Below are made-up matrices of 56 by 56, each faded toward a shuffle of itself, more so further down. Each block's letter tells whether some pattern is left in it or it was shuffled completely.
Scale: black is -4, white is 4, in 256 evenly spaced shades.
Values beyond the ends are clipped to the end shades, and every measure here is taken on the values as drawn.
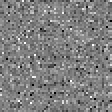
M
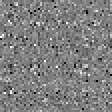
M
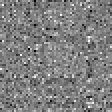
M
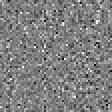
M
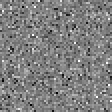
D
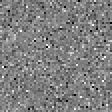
D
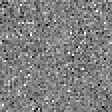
D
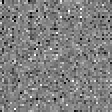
M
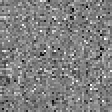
M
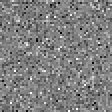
D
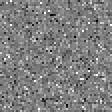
D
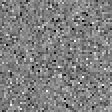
D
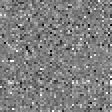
M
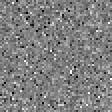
D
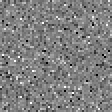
D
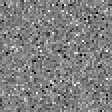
D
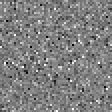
D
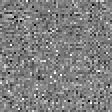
M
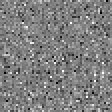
M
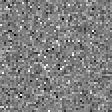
D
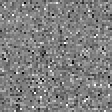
D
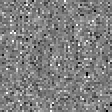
M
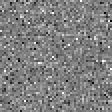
M
